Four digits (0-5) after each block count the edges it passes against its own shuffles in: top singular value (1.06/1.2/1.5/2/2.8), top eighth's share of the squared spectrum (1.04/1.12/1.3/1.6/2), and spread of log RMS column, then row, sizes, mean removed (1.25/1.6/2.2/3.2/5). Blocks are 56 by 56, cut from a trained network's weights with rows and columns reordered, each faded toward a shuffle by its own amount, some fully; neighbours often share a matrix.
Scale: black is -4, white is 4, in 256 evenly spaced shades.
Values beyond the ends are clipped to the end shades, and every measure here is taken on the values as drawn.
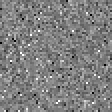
0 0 0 0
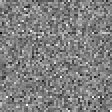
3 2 0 1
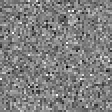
0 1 0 0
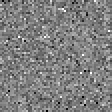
0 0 0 0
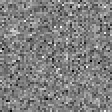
2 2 1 0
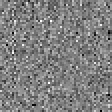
3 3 2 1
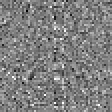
3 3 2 1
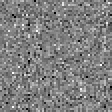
2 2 1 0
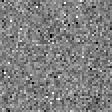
1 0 0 0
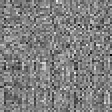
4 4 2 2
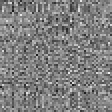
4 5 2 2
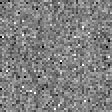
2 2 0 1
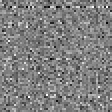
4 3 0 2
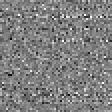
3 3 0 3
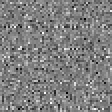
3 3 0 2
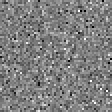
0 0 0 0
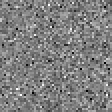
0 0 0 0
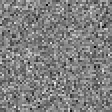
1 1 0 0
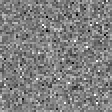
0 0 0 0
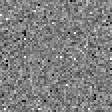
0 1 0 0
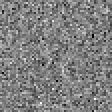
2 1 0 0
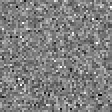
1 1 0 0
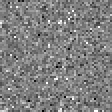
1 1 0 0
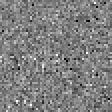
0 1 0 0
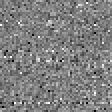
3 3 1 1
